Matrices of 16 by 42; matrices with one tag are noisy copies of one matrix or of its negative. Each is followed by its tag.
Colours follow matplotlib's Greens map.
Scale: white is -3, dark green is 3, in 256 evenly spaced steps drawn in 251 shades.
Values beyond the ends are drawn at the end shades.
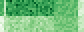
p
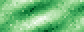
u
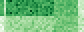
p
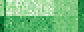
p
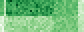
p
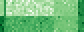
p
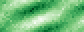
u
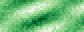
u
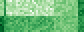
p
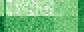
p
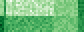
p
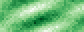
u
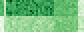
p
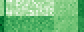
p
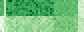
p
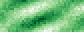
u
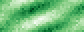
u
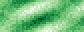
u
